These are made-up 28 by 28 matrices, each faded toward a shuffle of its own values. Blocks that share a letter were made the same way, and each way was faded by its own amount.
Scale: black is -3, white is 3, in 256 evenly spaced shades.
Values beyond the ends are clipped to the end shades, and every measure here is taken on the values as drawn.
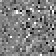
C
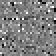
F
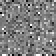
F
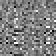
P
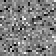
F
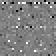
F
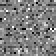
F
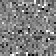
F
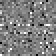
F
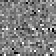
F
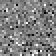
F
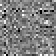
P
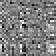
P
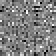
C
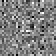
P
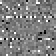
F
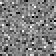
F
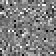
F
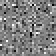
C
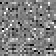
C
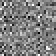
P
